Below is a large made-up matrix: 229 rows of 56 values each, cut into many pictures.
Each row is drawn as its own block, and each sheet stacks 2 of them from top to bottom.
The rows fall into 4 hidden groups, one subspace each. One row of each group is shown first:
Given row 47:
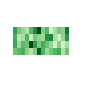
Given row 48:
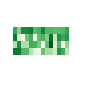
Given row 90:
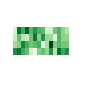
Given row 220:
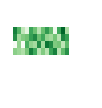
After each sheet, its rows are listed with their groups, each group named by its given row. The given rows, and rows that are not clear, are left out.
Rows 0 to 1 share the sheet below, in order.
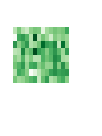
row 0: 48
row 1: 47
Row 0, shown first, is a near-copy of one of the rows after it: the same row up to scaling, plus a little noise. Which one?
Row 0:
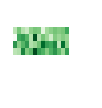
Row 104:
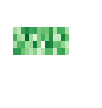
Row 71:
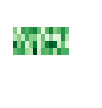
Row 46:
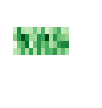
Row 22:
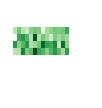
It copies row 22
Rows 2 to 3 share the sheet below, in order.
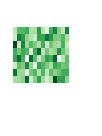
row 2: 220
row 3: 220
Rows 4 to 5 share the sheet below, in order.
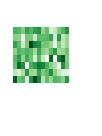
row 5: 220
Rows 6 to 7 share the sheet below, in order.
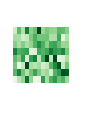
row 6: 90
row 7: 220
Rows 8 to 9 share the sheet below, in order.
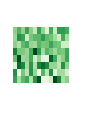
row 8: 220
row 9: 220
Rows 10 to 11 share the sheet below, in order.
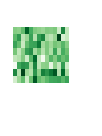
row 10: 47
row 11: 48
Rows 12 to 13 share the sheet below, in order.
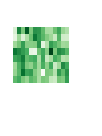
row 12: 90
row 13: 90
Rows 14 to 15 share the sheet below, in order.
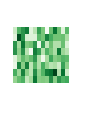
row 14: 220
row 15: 48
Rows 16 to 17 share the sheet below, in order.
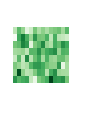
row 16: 48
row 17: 90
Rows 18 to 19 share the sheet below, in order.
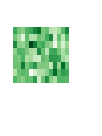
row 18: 47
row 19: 47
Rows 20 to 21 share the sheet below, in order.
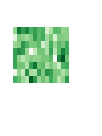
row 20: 90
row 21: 220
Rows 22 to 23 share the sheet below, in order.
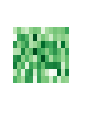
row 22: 48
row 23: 48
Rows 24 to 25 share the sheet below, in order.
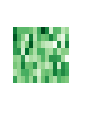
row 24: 48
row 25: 47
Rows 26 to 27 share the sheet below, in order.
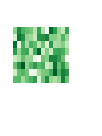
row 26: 220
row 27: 47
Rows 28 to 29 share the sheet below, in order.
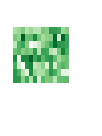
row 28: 47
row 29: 48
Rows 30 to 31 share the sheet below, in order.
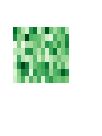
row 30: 220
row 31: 48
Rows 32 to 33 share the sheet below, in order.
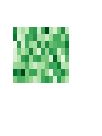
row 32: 220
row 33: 220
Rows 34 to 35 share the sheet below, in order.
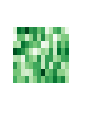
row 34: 90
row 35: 90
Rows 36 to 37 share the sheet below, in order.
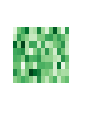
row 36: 220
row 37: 47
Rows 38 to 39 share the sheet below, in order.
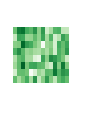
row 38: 90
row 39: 47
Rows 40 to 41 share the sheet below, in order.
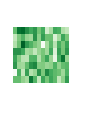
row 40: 90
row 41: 220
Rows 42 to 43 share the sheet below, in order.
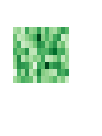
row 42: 90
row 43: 48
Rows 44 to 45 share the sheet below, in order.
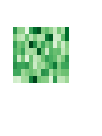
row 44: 47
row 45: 90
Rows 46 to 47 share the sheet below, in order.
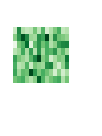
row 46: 48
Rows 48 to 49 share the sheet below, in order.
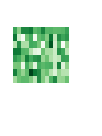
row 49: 47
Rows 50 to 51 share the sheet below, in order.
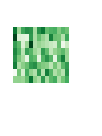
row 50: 48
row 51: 220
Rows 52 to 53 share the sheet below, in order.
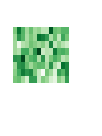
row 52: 220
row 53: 90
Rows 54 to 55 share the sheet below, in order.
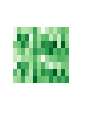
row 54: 48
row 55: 48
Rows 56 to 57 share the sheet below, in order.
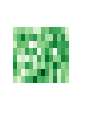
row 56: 47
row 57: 90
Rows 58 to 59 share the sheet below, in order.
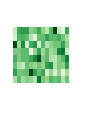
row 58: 220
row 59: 47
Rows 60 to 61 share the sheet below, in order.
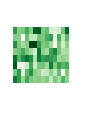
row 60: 47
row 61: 48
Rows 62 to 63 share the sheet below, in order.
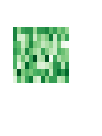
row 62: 48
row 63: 220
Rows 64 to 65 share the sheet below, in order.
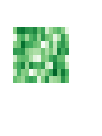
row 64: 90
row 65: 47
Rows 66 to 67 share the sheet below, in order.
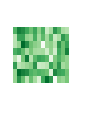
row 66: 90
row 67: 220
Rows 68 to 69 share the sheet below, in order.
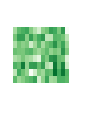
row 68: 47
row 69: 47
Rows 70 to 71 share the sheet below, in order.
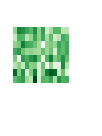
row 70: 90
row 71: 48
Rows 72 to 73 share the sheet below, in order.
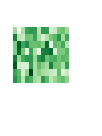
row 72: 220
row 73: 48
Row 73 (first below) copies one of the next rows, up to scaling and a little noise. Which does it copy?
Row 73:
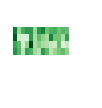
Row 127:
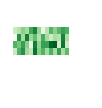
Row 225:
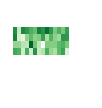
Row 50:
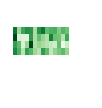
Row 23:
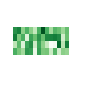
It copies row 50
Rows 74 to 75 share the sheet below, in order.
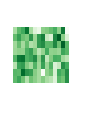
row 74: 47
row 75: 90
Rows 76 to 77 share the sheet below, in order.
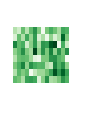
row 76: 48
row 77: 47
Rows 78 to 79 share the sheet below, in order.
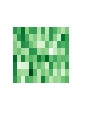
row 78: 90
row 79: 48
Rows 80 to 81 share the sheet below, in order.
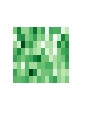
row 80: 90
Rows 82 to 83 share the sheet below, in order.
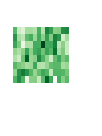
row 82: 90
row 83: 220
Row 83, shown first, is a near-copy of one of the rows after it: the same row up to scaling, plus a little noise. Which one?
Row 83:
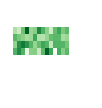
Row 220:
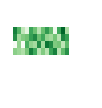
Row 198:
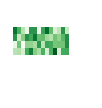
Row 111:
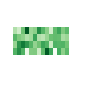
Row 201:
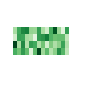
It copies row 111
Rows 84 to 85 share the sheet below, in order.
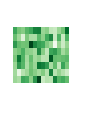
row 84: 47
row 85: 220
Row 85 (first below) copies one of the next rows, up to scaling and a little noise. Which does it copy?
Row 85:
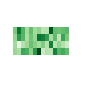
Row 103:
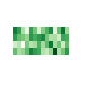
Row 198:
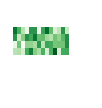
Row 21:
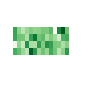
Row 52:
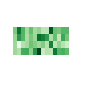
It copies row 52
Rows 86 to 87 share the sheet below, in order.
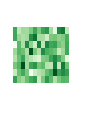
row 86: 220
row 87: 47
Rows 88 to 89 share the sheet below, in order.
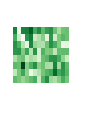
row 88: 48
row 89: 47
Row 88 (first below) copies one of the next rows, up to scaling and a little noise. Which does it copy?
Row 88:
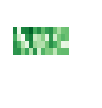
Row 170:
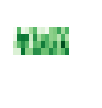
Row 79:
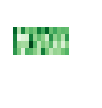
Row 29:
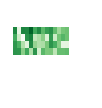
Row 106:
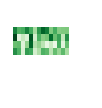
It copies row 29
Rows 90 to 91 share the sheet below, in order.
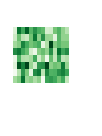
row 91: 48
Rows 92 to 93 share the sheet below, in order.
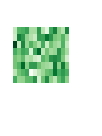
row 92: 220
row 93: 47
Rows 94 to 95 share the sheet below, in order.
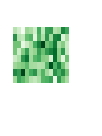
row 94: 90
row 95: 220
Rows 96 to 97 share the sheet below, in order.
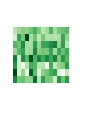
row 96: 48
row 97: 48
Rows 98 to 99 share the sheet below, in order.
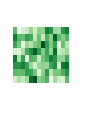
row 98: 90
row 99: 90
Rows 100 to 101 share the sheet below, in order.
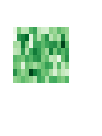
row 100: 48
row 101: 47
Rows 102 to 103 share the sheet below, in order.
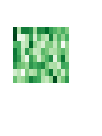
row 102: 48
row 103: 220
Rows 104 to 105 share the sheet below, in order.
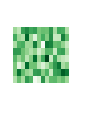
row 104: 48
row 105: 220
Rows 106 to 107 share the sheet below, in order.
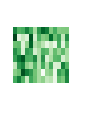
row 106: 48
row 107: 90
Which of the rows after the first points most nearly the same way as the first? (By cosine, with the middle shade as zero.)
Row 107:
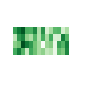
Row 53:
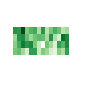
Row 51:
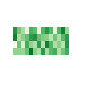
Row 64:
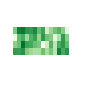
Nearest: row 53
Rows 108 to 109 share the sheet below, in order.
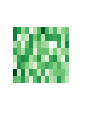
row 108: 48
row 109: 220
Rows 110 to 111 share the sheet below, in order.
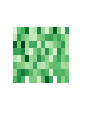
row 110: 220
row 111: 220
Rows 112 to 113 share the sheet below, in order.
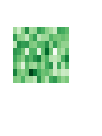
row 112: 220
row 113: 47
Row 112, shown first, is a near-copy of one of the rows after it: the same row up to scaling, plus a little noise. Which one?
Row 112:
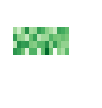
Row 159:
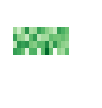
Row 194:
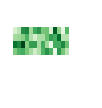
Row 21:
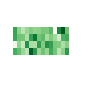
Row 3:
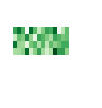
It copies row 159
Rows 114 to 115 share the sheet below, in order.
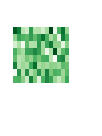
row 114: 220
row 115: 220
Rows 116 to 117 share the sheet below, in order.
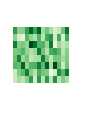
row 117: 48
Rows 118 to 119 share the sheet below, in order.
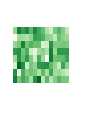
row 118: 90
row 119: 220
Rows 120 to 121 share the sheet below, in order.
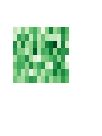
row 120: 48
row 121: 47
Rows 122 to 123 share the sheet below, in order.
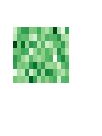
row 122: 220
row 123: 220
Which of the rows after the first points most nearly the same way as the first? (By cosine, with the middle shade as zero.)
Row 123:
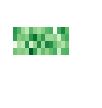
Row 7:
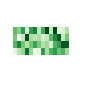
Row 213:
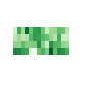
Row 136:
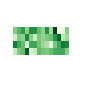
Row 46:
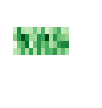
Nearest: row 46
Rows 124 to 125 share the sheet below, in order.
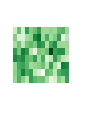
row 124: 90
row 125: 90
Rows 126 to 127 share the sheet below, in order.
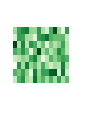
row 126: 220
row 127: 48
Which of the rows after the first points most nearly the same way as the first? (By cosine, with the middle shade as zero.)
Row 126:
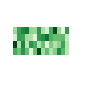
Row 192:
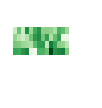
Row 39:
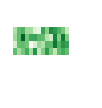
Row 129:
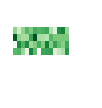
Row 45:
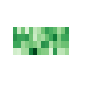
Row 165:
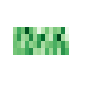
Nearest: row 192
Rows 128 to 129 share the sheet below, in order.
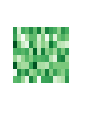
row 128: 48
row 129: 220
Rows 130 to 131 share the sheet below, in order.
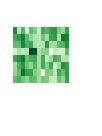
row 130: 90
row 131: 90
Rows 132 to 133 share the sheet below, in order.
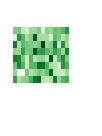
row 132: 48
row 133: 220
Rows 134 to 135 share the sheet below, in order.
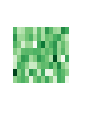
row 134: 90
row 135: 220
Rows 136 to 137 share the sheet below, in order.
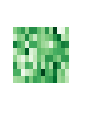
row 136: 220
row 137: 90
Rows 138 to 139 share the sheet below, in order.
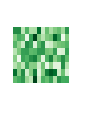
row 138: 48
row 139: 48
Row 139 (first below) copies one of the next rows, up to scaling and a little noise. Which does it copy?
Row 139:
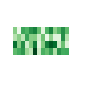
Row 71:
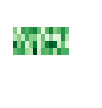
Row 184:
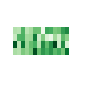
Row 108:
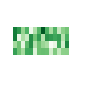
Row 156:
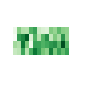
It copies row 71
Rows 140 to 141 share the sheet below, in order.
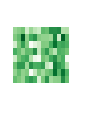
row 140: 47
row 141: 47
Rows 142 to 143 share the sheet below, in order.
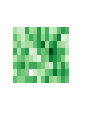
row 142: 90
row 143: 47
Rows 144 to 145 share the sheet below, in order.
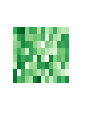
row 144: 90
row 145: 220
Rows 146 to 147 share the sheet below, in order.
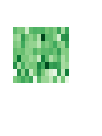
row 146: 47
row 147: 48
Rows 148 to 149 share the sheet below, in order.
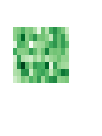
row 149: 48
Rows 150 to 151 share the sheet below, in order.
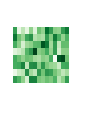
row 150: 90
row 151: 220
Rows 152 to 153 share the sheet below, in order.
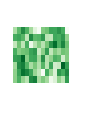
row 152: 47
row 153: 90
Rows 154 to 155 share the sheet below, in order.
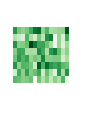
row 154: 47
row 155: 48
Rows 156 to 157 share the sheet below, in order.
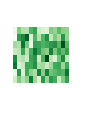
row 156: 48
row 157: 220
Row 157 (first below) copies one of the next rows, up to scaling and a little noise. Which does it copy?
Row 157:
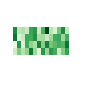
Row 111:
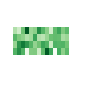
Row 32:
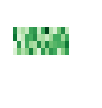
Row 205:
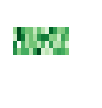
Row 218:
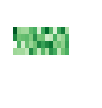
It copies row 32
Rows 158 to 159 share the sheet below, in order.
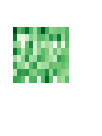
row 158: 48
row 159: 220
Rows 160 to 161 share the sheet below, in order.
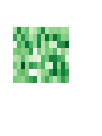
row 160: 48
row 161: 47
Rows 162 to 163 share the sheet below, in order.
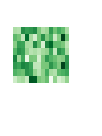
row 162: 48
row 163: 90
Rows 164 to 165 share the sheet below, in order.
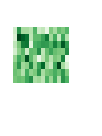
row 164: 48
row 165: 47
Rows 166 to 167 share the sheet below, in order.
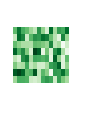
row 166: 220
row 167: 220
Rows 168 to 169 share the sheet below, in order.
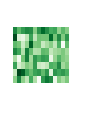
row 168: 48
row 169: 220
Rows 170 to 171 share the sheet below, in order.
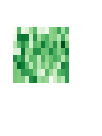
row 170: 48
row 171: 90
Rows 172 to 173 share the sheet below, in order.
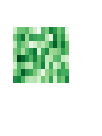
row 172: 47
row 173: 90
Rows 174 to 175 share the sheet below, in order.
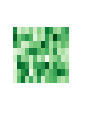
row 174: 90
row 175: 48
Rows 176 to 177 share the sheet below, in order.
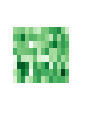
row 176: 47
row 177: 48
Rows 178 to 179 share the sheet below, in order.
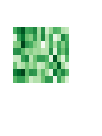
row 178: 90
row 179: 220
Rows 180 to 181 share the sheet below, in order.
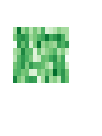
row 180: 48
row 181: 47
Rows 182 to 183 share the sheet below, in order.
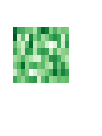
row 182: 48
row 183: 47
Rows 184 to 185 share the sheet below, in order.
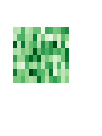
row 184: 48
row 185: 47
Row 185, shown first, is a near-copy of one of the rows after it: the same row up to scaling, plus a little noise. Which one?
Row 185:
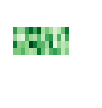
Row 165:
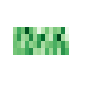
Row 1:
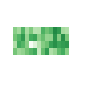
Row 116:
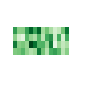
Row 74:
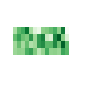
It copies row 116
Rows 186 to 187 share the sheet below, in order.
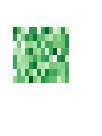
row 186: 220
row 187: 220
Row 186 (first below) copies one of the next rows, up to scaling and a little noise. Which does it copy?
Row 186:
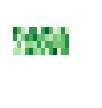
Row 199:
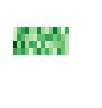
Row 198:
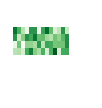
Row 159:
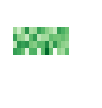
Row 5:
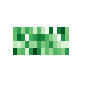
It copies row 198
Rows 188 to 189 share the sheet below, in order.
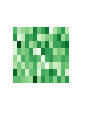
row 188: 220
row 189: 48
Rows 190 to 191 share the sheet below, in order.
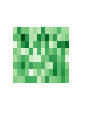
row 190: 48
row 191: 47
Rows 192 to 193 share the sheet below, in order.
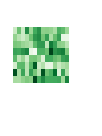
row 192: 90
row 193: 48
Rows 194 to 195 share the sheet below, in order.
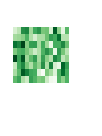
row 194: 220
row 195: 90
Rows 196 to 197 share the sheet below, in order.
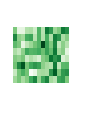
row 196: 90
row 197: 47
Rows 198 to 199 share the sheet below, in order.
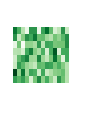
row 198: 220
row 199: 220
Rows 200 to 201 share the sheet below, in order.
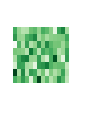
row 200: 220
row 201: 220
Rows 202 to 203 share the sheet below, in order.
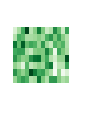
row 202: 220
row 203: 47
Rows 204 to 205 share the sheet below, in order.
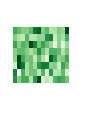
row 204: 47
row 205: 220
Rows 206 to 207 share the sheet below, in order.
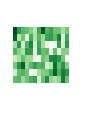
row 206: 48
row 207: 47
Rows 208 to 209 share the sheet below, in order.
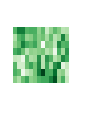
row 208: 90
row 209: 90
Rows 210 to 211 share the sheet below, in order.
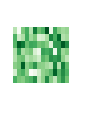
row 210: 220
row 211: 47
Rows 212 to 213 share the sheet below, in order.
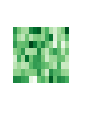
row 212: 47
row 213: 90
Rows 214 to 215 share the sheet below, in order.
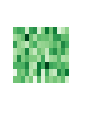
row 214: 220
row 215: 48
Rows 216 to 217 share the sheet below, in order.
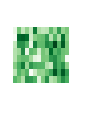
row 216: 48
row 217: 47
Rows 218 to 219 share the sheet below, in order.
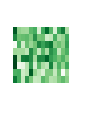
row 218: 220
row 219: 48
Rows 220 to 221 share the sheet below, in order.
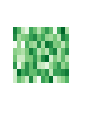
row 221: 220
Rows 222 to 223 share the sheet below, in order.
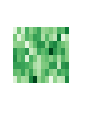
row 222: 90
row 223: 90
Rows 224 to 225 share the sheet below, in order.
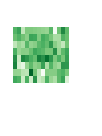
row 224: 220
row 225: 48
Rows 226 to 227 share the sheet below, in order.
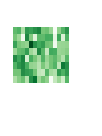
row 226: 47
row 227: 90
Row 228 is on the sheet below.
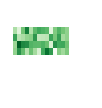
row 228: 220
